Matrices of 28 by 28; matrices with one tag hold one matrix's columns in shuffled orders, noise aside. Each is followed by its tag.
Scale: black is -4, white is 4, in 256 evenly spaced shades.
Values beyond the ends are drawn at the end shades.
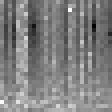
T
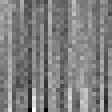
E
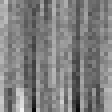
E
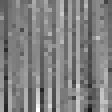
E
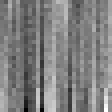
E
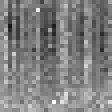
T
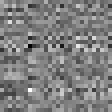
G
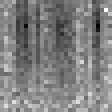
T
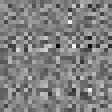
G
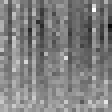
T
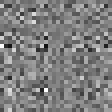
G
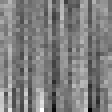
E
